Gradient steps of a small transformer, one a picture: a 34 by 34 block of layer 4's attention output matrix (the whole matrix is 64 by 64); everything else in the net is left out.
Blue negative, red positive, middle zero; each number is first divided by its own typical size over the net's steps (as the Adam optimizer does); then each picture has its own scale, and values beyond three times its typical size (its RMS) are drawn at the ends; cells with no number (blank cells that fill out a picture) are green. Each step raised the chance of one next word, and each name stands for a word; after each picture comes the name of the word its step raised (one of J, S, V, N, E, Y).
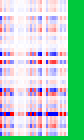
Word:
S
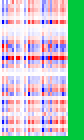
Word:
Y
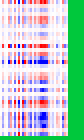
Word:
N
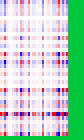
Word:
S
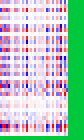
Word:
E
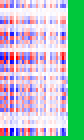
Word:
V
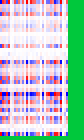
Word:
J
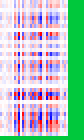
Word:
V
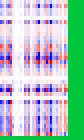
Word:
Y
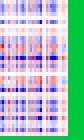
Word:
Y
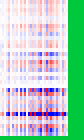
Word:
S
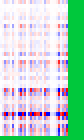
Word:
S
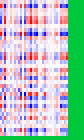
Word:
V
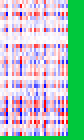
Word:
J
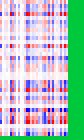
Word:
J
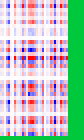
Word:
Y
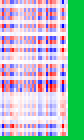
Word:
E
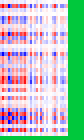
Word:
V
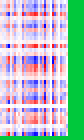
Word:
J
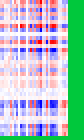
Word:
E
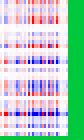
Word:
N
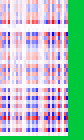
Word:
V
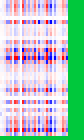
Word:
Y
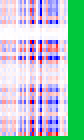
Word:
Y
